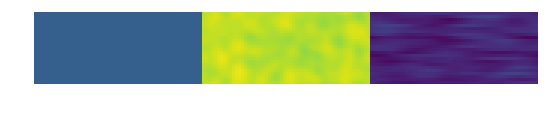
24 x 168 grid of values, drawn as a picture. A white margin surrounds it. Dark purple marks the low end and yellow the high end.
It is made of 1 by 3 panels. Panel 1,1: low, flat. Panel 1,2: very high, blotchy, faint in contrast. Panel 1,3: very low, streaked across, faint in contrast.
